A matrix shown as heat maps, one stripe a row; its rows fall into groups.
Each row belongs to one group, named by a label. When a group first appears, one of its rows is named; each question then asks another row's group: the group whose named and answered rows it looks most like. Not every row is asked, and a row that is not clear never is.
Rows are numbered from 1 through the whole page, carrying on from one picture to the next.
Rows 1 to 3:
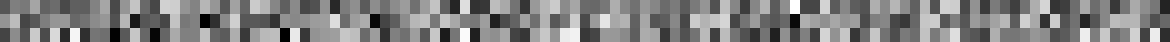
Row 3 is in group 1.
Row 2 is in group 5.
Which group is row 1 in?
1
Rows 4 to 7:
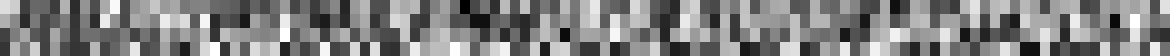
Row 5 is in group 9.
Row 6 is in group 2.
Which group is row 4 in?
9
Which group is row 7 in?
1
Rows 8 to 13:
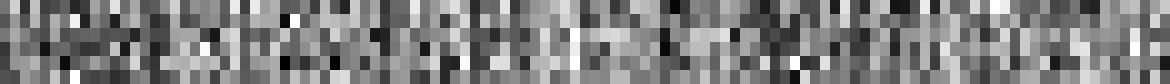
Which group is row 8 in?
1
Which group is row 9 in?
1
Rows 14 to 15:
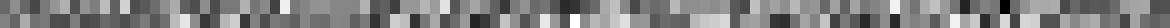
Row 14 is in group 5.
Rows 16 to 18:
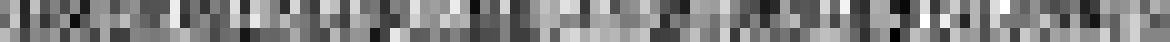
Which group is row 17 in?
1
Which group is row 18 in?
9
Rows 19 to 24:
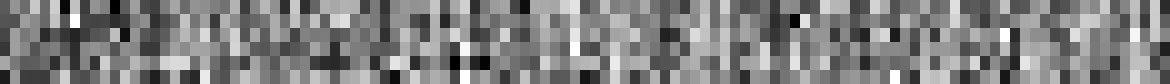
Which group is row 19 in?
1
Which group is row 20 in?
2
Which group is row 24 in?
5
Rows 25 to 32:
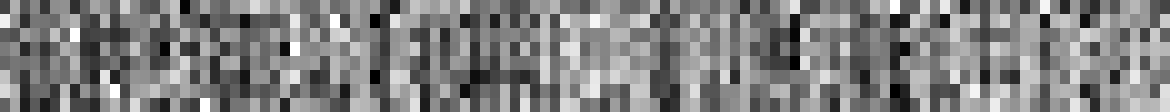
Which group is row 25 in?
1
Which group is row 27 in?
2
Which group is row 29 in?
2
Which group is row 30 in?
9
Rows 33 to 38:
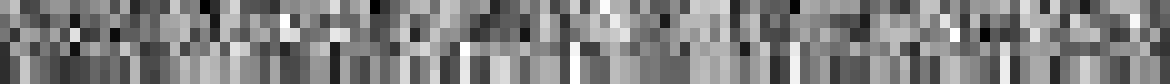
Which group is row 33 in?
5
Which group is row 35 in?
2
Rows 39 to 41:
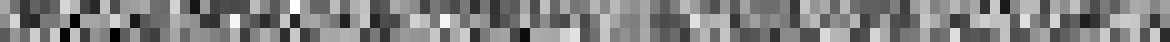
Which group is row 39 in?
9
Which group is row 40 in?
5
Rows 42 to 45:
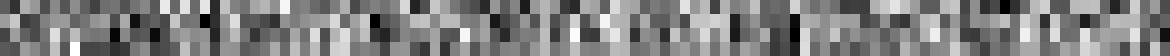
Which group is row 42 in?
2
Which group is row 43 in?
5
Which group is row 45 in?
2
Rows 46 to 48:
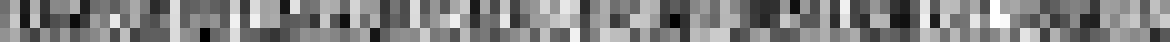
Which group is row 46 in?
1
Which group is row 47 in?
1
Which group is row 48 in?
5
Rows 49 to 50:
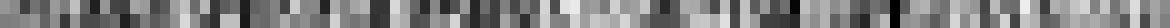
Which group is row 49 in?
9
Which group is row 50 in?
2
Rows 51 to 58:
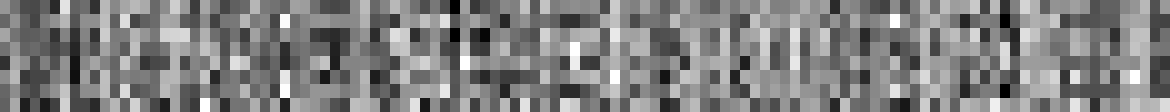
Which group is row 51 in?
9
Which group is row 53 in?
9
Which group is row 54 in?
9
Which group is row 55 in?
5
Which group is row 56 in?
9
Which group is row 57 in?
5
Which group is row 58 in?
9
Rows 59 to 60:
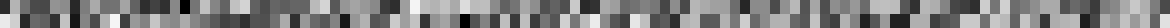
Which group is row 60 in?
9
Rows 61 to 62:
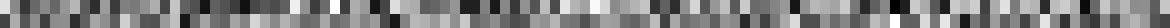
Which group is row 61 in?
9
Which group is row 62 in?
1
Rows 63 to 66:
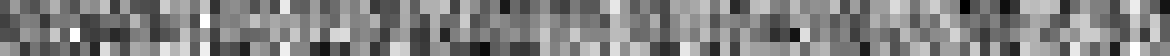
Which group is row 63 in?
5
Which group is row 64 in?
2
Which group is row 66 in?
9
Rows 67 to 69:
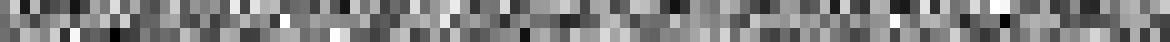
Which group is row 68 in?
5
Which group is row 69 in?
2
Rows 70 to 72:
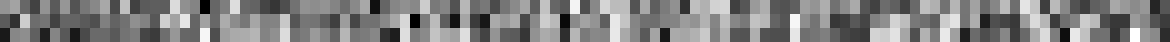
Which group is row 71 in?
2
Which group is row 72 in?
2
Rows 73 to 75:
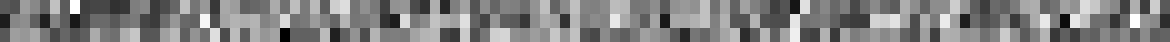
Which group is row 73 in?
2
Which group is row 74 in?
2
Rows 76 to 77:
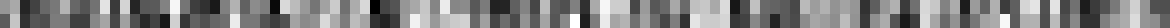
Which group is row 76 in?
5
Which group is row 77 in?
5
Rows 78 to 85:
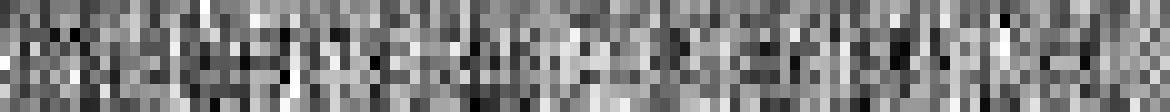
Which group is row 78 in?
2
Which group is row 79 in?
1
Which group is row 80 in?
9
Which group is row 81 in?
1
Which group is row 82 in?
9
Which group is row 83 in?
1
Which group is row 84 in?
9
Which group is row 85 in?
2
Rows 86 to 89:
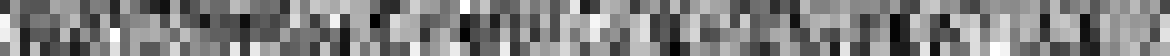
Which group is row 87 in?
9
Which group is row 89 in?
1
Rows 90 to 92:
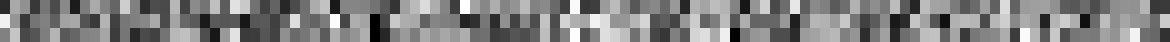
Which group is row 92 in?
5
